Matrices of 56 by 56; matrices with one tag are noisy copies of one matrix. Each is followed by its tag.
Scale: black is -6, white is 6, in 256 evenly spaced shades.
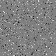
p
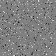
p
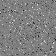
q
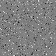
p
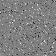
q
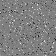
q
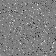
q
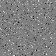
p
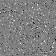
q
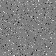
p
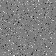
p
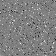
q
